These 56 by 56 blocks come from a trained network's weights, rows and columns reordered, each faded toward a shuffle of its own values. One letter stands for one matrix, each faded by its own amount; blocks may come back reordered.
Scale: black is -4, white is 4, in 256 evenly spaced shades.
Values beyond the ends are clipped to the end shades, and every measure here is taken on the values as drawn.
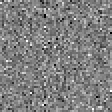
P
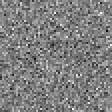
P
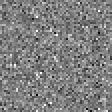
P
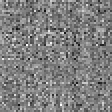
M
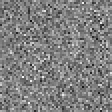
P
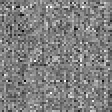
M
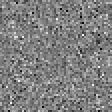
P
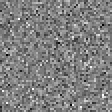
P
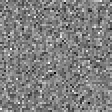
P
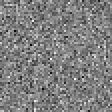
P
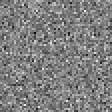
P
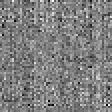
M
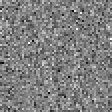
P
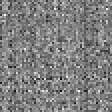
M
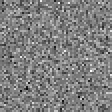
P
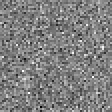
P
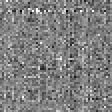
M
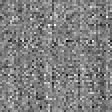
M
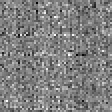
M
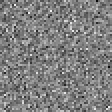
P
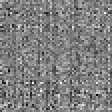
M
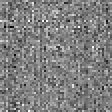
M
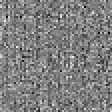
M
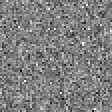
P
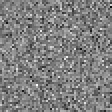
P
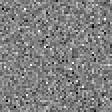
P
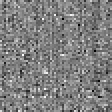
M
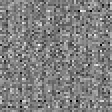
M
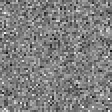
P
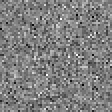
P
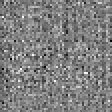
M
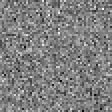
P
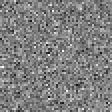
P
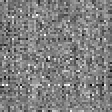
M
